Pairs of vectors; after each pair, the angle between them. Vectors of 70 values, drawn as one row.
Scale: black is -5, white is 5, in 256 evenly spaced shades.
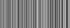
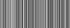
partly aligned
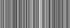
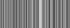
nearly parallel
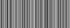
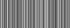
nearly opposite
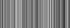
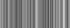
nearly opposite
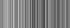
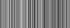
partly aligned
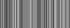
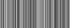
nearly opposite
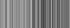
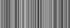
orthogonal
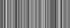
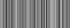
nearly opposite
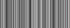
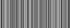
partly opposed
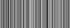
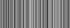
nearly parallel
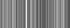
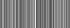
partly aligned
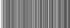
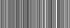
orthogonal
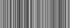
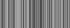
partly opposed
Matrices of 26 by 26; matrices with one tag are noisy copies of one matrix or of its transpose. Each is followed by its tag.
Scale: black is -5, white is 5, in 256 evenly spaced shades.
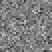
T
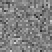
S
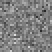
S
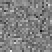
S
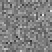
S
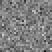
T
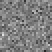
T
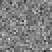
T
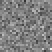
T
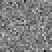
T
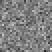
T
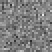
S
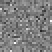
S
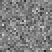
T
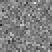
T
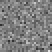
T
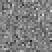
S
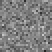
T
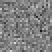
S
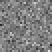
T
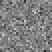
T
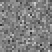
T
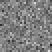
T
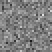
S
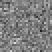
S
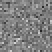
S
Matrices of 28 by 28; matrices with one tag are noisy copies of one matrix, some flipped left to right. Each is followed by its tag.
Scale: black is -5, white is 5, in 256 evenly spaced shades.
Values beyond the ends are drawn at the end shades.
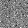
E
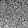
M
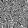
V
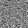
E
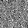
V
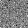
E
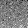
M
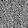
V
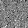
V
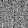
V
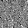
V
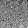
M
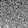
M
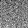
M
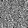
V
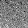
M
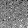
M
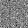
E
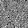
V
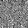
V
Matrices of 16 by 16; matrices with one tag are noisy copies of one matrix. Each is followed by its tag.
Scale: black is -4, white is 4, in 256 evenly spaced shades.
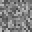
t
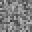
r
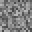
t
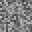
r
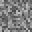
t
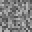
t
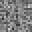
r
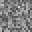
t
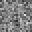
r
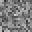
t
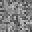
r
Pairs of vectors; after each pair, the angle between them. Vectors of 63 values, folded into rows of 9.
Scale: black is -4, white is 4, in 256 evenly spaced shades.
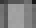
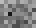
partly opposed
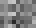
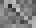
partly aligned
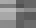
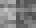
nearly parallel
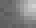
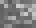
partly aligned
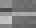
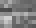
nearly parallel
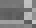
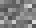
partly aligned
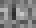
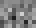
partly aligned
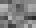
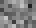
partly opposed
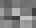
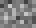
orthogonal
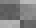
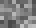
partly opposed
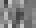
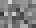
partly aligned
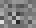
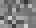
partly aligned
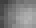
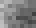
nearly opposite
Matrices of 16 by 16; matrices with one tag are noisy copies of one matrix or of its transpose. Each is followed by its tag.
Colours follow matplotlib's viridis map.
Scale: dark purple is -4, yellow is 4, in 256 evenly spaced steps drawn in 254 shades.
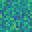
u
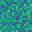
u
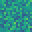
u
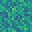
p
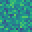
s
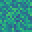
p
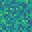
s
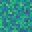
s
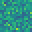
u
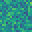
p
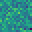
p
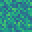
p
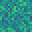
p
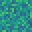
s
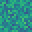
s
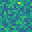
s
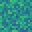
s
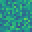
u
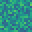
s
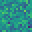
s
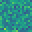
s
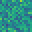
p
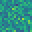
p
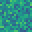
s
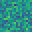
u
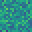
s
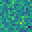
s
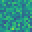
u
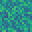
p
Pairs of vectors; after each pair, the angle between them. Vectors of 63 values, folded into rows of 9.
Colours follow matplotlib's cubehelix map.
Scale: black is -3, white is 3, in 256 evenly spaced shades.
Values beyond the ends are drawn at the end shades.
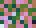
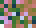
nearly parallel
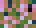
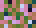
nearly parallel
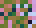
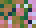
nearly parallel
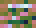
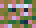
nearly parallel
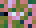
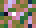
nearly parallel
